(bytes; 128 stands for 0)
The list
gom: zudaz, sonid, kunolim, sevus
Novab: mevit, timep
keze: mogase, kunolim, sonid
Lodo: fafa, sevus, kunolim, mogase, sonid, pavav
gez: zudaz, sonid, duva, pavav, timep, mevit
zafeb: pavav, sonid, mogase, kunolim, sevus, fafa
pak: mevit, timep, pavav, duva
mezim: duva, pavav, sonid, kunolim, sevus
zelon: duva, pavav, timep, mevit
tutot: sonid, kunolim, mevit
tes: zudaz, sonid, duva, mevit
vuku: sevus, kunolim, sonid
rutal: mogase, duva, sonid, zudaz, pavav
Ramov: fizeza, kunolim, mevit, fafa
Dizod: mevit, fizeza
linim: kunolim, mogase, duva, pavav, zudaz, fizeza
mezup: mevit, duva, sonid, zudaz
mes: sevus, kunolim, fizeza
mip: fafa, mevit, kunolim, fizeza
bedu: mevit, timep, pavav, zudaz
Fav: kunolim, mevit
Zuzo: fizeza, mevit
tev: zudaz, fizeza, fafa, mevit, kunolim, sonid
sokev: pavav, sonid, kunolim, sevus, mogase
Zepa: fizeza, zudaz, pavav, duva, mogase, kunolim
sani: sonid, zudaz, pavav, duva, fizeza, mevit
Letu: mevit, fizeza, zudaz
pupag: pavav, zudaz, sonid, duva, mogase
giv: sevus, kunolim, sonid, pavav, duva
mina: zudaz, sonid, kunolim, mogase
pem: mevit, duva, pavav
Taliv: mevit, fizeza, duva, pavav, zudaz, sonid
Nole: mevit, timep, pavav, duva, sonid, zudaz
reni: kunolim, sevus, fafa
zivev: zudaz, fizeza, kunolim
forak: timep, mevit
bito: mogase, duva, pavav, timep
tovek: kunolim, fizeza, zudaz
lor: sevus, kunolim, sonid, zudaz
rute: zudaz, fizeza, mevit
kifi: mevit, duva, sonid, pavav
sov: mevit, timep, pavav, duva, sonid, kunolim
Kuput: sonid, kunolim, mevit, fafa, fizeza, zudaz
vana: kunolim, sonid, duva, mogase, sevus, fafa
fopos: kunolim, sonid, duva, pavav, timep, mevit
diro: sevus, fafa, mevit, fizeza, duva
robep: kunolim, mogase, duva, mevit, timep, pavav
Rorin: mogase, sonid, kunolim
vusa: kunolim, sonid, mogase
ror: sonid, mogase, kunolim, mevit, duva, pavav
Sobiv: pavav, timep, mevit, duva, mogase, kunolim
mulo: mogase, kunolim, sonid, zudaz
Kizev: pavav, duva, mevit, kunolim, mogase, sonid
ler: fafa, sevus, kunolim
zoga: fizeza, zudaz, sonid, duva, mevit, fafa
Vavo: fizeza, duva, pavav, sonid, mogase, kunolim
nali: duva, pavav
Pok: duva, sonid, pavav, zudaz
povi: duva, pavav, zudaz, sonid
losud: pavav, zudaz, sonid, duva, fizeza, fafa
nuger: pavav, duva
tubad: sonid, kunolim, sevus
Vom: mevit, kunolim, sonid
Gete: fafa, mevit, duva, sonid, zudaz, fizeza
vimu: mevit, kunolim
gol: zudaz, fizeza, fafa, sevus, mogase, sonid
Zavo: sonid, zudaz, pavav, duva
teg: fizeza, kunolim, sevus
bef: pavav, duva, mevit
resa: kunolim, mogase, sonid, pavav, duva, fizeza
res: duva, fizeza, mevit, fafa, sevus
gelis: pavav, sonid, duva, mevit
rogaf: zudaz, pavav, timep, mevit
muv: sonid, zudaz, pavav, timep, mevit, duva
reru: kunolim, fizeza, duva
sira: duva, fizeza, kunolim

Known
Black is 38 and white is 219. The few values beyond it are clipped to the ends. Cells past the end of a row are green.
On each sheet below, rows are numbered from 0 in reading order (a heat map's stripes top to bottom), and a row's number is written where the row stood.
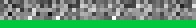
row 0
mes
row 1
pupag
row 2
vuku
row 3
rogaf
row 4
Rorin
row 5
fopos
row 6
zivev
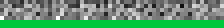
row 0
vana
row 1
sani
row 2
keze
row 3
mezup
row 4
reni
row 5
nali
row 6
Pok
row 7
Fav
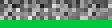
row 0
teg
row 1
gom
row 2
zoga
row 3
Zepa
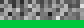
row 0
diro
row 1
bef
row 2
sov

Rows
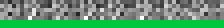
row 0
Letu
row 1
vusa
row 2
kifi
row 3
tubad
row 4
Vavo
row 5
Vom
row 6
Ramov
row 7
robep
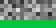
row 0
res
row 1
zelon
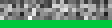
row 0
Nole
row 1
mina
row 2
forak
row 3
tes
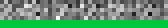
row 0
vimu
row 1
Zuzo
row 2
mulo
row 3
mezim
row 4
gez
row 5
linim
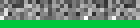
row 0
sokev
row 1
rute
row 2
pem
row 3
gol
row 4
zafeb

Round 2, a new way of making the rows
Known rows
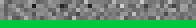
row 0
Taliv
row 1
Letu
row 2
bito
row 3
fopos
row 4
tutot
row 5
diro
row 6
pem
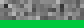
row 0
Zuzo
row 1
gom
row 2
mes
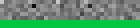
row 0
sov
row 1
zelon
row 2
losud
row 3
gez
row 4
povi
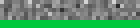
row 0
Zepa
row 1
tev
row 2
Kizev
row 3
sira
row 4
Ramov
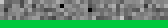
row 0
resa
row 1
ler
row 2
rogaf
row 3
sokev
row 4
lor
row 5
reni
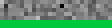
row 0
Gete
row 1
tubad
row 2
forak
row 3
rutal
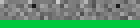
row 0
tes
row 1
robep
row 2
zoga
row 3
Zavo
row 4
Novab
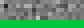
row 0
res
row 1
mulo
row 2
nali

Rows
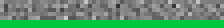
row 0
teg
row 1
mezim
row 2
vuku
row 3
zivev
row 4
tovek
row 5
kifi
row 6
Fav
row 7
gelis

